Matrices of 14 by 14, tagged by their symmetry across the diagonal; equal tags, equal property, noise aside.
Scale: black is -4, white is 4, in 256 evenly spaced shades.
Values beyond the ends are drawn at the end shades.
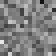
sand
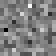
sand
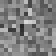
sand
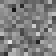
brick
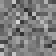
brick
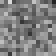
brick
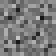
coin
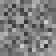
coin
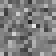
brick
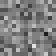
sand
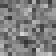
brick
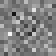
coin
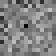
coin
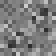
coin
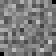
coin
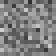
sand
